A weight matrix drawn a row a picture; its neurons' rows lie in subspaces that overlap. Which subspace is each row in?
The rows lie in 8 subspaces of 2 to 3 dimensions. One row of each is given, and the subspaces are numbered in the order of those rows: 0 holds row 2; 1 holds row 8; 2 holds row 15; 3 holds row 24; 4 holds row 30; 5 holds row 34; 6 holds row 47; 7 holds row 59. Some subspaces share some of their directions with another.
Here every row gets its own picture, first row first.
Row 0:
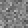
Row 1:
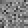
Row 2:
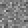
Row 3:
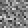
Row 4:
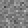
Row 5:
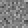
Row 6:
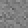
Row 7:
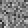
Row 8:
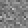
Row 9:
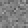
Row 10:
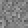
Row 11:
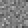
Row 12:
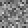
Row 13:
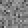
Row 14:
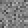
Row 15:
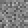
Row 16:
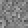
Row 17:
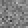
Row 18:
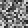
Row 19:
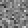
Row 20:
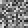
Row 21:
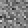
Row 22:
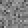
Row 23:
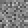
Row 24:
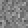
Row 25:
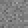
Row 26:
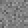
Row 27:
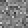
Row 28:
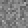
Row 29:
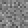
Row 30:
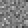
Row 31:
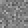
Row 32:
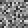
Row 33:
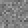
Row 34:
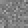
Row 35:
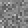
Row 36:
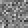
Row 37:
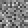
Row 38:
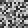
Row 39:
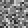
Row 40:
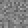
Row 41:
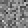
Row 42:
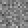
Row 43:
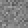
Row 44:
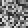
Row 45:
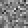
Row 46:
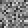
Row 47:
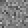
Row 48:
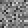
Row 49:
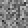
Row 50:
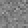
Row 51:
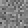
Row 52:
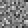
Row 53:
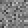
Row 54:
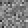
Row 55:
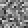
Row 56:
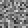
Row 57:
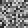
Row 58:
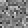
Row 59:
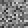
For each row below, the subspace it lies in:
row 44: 7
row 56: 0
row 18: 6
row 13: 2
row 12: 5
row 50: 5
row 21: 1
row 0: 6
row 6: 1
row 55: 0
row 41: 3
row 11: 4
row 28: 3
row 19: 0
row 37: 2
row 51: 0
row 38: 4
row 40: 0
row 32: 4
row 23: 2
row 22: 2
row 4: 0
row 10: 3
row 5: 4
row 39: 0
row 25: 7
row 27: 6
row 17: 7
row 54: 5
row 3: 1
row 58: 6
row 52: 4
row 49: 3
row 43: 5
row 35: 5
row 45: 5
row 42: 2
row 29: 2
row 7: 7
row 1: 5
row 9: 5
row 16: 3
